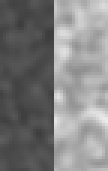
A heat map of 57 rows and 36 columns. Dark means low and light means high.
The table splits into one row of 2 panels. Panel 1,1: low, blotchy, faint in contrast. Panel 1,2: high, blotchy.
